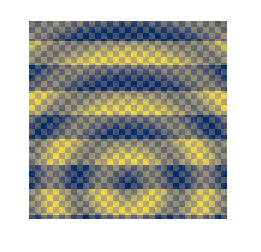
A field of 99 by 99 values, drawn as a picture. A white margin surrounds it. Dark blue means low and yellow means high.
Rings spread out from the bottom middle. On average the colour sits 50% of the way up the scale. Stripes running across repeat 4 times from top to bottom.
